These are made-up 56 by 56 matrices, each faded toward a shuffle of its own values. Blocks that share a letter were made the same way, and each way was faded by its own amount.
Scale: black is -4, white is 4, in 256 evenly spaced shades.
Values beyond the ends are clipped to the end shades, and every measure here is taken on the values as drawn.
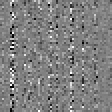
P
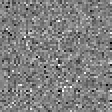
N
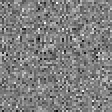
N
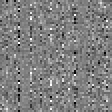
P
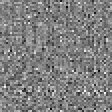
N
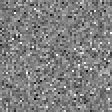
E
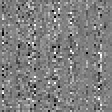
P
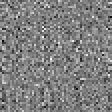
N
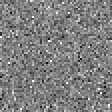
E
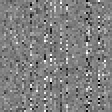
P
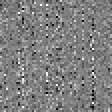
P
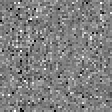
E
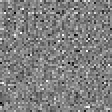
N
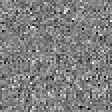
N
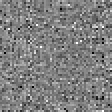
N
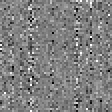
P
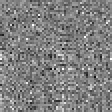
N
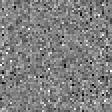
E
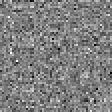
N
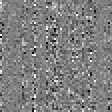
P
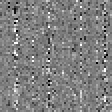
P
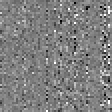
P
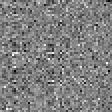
N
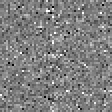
E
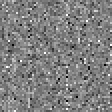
E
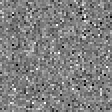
E
